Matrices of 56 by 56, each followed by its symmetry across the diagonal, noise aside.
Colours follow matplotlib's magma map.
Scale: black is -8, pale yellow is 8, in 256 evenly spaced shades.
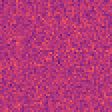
neither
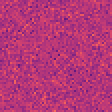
symmetric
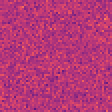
neither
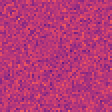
symmetric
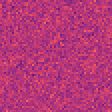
neither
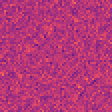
symmetric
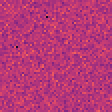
symmetric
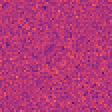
symmetric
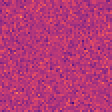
neither
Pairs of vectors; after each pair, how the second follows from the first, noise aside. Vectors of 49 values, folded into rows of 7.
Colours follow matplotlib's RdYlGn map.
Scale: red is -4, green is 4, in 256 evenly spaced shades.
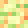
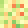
wrapped around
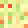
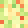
wrapped around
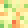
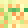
shuffled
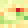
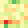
wrapped around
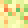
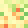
shuffled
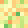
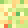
sign-scrambled
